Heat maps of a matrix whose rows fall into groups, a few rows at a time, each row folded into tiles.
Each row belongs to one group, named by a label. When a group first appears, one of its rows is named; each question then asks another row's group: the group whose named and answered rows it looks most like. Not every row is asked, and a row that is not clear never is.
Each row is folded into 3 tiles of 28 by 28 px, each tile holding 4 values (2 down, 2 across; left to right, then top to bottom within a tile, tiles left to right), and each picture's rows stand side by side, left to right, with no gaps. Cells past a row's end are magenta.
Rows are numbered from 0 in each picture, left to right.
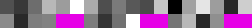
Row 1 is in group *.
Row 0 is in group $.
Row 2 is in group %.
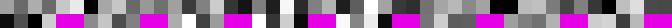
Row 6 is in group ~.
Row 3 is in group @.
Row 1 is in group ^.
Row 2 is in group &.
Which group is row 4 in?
@
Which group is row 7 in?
&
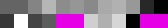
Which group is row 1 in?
@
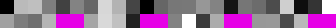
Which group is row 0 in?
~
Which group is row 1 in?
@
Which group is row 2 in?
&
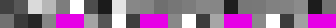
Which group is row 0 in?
$
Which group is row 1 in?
@
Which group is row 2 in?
&
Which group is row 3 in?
&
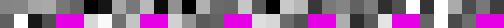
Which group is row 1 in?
^
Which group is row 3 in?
&
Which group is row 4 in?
*
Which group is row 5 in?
^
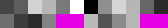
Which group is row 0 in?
$
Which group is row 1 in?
~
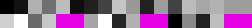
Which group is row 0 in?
^
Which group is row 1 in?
&
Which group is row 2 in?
%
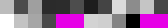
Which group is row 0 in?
@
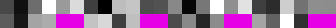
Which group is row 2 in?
$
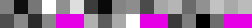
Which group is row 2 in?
$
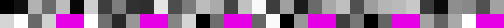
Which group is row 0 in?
^
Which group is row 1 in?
*
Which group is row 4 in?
$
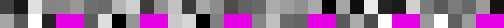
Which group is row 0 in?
@
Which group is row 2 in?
&
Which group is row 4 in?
*
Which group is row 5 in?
^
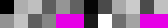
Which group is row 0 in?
^
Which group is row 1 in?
%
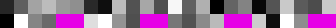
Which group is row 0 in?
%
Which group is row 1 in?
^
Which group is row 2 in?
*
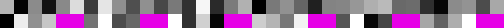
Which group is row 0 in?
*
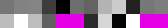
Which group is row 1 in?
%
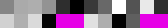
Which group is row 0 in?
@
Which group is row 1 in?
^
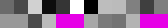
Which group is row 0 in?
*
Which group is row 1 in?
~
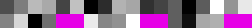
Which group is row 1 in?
~
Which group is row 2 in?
$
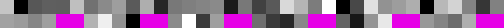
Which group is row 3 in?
$
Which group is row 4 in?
~
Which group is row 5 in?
~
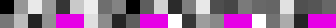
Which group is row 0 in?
%
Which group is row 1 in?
*
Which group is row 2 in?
~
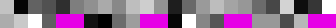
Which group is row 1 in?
$
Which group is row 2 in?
%
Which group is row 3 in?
*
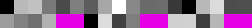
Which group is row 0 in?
~
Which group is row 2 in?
&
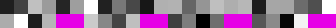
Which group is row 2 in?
$
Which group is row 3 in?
%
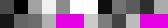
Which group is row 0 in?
$
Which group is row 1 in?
*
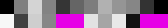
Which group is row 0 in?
~
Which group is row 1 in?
@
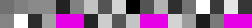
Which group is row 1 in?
*
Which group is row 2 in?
^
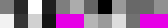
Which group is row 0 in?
@
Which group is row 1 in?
@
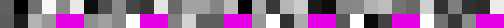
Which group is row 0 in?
$
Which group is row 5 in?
*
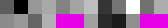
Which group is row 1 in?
$
